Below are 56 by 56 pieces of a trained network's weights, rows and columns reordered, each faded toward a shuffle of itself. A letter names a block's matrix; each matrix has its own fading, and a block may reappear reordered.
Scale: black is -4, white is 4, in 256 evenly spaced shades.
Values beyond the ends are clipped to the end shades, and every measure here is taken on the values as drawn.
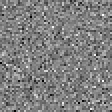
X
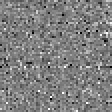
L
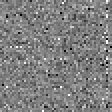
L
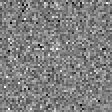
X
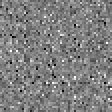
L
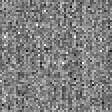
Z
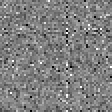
L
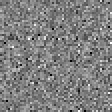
X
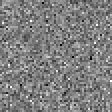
X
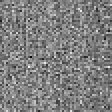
Z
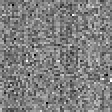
Z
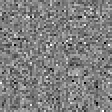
X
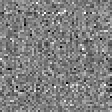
X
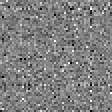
L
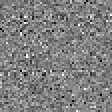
L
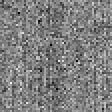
Z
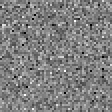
X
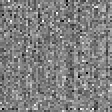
Z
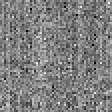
Z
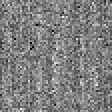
Z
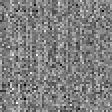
Z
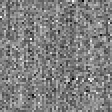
Z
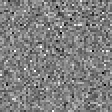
X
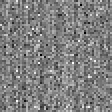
Z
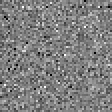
X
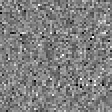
X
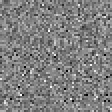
X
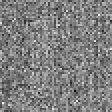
Z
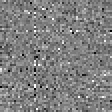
L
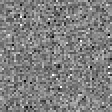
X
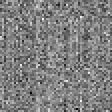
Z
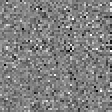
L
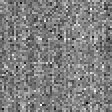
Z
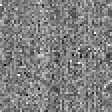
Z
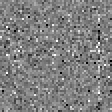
L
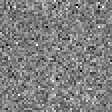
X
